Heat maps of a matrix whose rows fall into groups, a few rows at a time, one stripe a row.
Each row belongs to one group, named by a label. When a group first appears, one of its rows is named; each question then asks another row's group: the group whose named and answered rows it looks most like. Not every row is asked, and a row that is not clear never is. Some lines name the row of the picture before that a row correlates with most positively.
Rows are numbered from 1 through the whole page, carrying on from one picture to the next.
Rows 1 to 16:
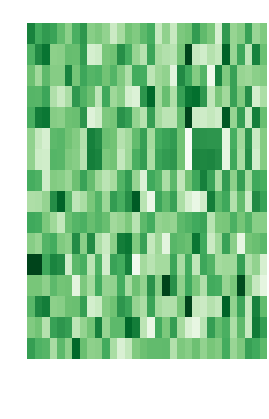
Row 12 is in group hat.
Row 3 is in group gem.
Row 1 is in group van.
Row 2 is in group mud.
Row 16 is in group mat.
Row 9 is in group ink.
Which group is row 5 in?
mud
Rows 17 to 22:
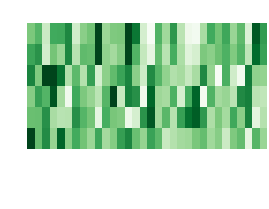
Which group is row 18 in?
ink
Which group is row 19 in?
van
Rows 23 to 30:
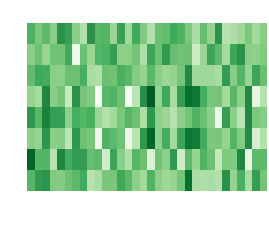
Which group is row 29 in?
hat
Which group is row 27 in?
van
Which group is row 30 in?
mud
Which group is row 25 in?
mud
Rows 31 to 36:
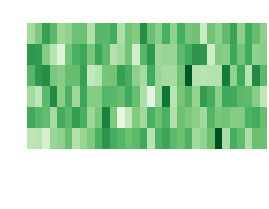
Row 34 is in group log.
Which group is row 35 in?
mat
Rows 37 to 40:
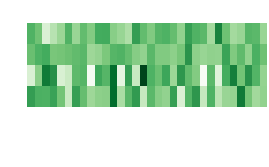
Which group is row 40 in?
hat
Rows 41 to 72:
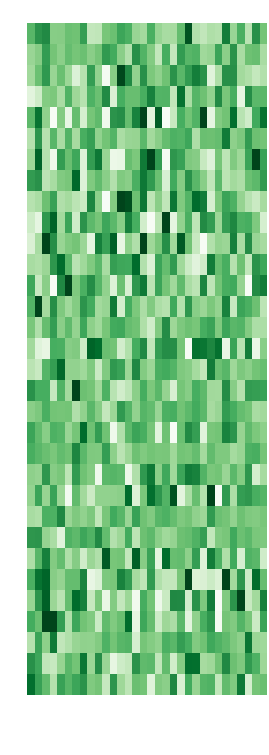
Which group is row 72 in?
hat
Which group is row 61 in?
mat
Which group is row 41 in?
mud
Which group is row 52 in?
ink
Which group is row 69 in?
van
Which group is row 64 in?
ink
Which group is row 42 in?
gem
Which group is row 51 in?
gem
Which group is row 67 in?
mud
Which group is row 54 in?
hat
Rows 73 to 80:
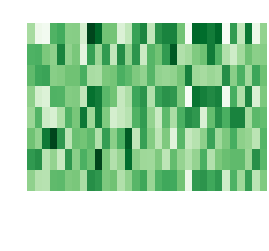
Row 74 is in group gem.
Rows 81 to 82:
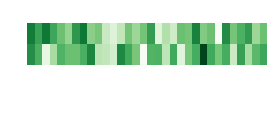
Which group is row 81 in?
van
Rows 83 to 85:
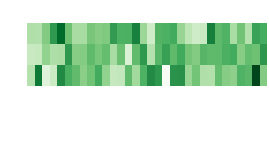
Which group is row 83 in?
ink
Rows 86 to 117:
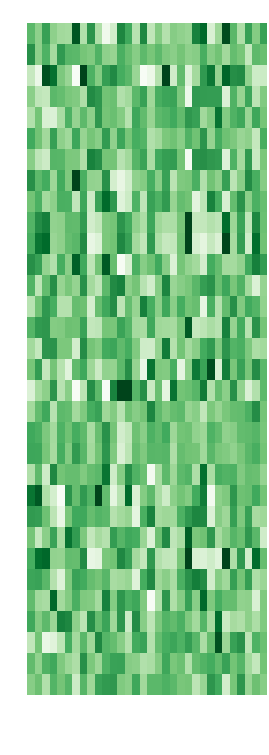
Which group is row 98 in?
log
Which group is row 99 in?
gem
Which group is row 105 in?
mat
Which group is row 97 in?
mat
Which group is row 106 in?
mat
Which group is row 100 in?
mud
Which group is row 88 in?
log
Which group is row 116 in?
log
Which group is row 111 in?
mud
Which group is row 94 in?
mat
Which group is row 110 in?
log
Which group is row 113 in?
log
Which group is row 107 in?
log
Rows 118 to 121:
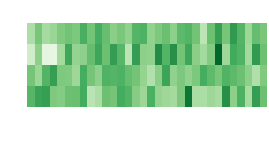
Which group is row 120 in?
log
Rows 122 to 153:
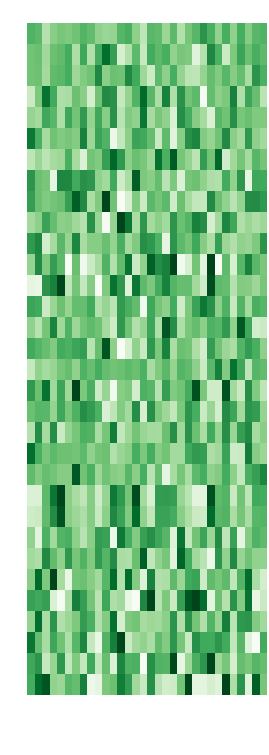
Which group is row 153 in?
mud
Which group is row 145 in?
ink
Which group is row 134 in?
ink
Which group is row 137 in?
mat
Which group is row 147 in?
gem
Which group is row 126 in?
gem
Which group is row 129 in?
hat
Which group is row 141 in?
hat
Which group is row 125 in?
gem
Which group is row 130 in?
mat
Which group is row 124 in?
ink
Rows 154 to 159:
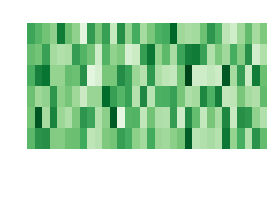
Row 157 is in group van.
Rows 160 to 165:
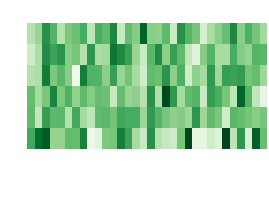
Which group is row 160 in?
gem
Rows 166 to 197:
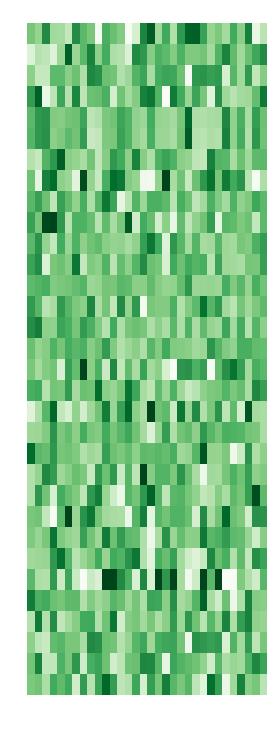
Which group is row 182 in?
gem
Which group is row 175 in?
van
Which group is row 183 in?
ink
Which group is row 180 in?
hat
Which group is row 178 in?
mud
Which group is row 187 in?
gem
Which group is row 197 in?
mat
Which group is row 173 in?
log
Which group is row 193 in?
van
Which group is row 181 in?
mat
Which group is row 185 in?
log
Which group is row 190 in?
log
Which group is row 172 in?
ink
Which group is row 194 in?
hat
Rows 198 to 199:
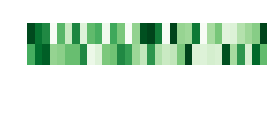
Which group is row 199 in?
mud
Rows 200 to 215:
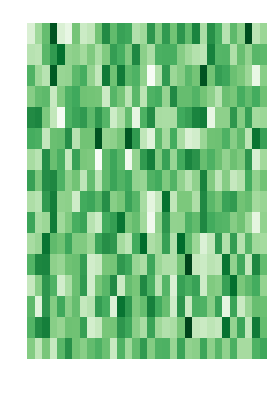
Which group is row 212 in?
gem
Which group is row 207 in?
van
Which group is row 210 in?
gem
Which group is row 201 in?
ink
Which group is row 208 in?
log
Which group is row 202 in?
log
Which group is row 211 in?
mud
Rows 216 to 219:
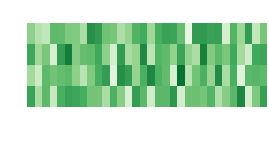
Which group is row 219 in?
hat
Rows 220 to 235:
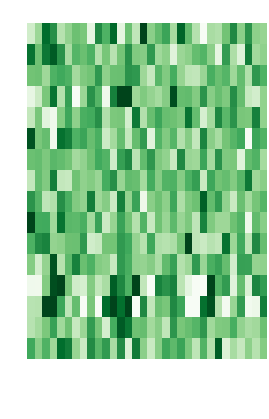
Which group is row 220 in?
gem
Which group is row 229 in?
hat
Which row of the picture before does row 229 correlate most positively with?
217
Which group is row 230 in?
mud
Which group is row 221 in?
van
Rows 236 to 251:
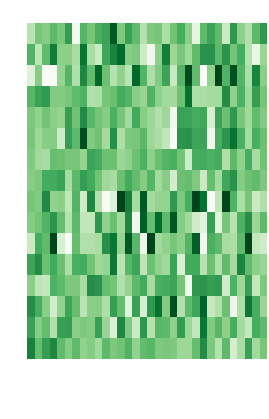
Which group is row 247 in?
hat
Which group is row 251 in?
van
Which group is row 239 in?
mud
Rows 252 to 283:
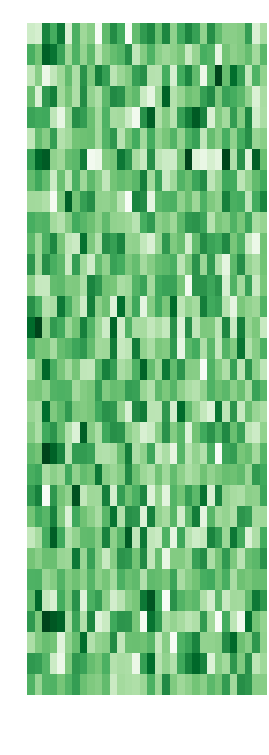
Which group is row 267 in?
hat
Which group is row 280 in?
van
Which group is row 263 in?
hat
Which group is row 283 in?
mat
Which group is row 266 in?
hat
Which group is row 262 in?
log
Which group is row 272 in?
van
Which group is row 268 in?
gem
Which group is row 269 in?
ink
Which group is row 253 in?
van
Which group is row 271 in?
log
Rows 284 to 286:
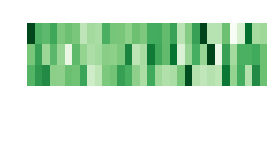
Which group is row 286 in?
mud
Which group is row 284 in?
van
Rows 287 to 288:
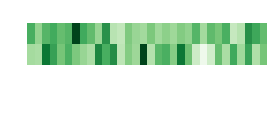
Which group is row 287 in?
mat
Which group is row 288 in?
gem
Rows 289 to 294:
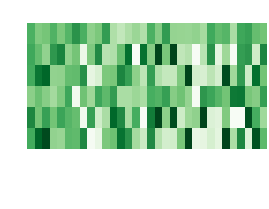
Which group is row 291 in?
mud
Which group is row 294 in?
mud
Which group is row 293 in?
van
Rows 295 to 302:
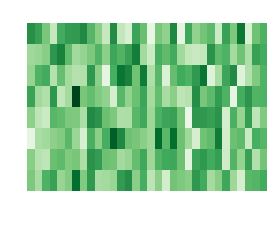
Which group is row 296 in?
ink
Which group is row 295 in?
hat
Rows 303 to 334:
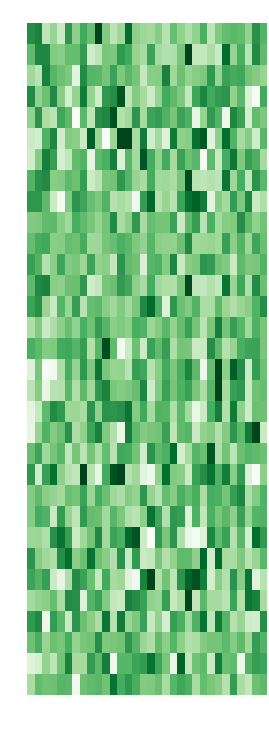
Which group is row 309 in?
gem
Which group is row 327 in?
ink
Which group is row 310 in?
mud
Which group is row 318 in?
mat
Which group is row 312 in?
hat
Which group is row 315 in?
mud
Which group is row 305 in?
log
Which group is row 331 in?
log
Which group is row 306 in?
log
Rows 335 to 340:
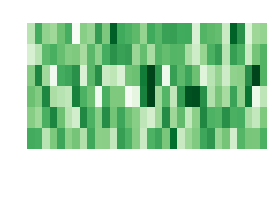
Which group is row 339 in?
log
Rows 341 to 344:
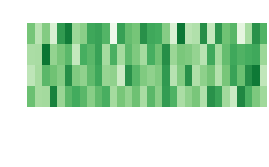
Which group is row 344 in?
mat
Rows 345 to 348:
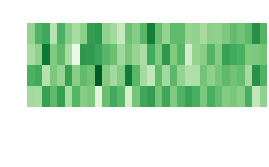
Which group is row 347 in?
ink
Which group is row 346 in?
log
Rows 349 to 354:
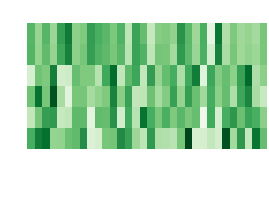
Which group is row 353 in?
gem
